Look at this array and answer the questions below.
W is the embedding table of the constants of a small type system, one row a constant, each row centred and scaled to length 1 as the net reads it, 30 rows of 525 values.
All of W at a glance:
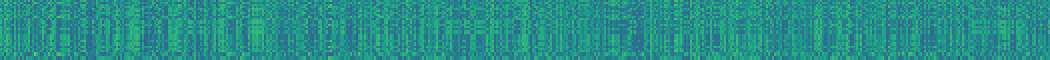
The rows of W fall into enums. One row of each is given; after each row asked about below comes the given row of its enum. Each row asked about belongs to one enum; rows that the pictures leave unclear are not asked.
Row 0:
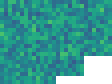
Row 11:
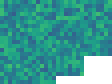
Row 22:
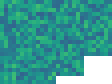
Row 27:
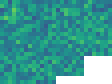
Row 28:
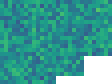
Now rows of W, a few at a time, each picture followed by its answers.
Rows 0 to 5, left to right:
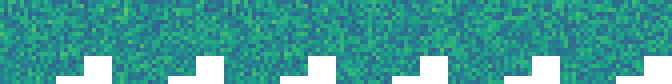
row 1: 27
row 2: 0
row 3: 28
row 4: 11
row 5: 22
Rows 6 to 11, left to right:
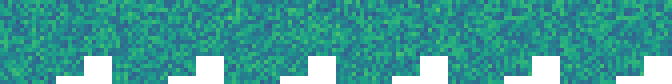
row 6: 28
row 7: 22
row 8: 27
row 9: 0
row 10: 11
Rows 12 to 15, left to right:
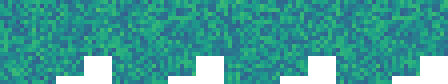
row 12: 28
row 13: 11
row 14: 22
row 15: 11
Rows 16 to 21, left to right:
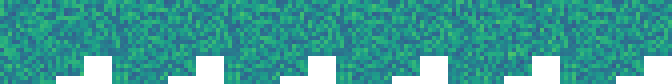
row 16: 11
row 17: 22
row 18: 22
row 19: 22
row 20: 0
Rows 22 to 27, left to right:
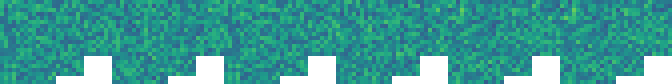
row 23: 28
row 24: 22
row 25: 0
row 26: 27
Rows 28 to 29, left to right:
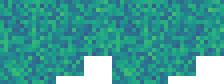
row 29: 28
